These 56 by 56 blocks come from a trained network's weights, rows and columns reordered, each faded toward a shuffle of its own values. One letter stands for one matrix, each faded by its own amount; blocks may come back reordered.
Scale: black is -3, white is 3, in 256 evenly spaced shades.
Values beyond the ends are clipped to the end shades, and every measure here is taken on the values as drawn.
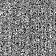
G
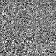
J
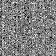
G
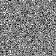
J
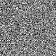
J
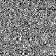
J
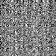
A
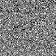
J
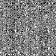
A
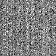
A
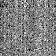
A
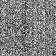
G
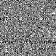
J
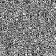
J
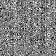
A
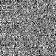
J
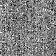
G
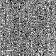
G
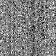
A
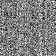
G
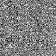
J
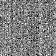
G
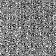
A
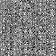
A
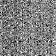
A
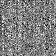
G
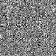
J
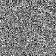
J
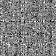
A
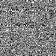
J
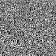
J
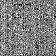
A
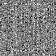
A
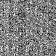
G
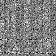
A
